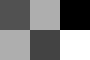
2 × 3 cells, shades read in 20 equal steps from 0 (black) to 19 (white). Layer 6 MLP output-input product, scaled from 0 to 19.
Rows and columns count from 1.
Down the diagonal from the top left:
6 5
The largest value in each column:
13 13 19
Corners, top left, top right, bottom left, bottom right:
6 0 13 19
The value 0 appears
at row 1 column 3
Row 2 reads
13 5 19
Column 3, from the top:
0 19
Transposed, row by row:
6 13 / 13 5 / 0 19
